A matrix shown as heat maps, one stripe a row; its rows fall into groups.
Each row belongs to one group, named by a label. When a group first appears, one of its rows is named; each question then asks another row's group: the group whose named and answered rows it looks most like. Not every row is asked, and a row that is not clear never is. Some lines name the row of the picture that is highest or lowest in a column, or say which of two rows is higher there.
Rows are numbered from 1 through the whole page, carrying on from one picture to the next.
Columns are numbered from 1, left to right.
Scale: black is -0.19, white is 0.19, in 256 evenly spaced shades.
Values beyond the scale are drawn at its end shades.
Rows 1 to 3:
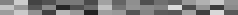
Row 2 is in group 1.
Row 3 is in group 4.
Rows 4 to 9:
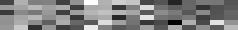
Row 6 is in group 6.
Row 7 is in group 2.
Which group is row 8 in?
4
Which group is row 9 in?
1
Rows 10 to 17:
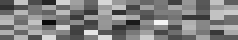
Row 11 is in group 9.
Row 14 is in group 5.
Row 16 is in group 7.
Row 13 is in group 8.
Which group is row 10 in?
4
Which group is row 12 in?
4
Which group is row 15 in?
4
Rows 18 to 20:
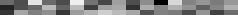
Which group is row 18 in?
9
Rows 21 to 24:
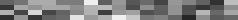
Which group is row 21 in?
7
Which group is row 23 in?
7
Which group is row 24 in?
6
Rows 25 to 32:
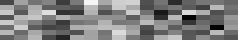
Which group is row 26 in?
8
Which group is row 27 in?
7
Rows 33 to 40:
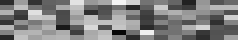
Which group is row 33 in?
6
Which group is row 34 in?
4
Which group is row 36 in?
7
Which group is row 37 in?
6
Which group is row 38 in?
7
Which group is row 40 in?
2
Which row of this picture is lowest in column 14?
33
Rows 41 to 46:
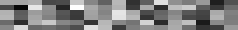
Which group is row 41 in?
5
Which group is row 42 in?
9
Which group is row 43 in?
8
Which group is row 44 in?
8
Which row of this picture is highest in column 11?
45
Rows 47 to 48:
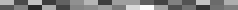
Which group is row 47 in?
7
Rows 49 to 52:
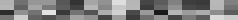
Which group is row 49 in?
8
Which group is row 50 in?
8
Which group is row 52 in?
4
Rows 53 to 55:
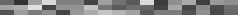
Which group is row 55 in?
6
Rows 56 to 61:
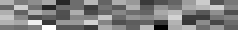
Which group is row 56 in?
7
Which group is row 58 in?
5
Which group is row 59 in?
1
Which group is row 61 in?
9
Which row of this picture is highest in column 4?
61
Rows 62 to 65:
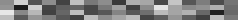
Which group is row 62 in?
1
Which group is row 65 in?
8
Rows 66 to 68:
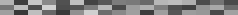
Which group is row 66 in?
5
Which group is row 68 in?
7
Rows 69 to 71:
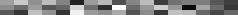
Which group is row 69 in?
2
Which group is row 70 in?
5
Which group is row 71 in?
9
